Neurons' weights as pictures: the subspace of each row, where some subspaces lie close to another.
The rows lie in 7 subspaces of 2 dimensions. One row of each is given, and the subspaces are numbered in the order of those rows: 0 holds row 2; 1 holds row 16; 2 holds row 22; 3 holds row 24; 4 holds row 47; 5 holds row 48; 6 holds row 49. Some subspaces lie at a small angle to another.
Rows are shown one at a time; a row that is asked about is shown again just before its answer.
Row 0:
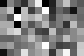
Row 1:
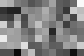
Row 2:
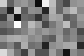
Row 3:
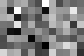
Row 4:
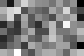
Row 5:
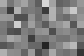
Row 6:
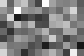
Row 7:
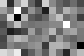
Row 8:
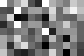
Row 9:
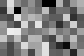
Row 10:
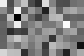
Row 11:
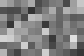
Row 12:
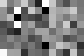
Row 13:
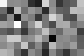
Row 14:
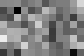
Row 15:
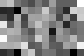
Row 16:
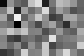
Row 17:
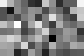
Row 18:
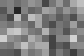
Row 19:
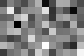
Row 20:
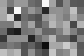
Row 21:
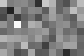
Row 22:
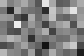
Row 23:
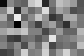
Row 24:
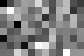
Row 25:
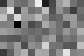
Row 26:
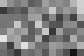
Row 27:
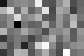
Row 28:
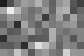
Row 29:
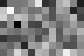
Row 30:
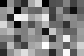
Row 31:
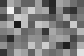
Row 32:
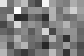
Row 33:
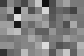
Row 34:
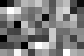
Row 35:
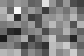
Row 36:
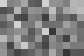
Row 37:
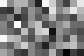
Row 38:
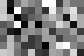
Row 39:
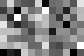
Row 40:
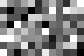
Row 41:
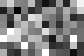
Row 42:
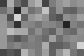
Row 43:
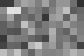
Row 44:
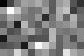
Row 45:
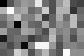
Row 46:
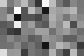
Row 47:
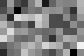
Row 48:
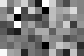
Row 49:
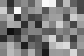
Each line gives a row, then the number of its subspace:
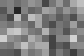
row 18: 2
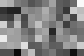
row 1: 0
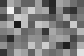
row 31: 6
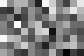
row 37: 5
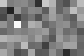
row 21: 0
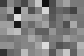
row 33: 5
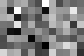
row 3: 2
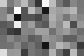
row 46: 5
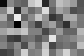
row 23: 1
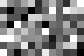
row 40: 6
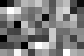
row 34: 3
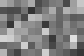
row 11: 6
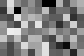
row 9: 6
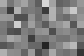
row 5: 2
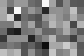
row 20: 2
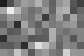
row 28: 3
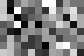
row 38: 6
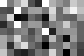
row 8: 4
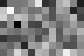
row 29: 0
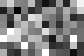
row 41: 6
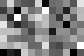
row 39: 0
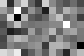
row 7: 1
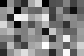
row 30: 4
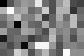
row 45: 3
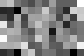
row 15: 0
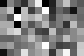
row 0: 5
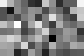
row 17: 1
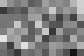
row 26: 4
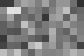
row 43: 3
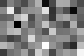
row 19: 2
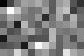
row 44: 3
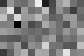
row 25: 0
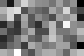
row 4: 1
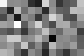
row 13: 1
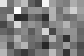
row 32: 4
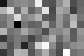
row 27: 3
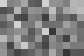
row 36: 4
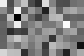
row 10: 1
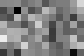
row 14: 5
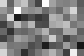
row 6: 4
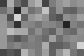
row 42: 1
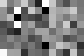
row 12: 5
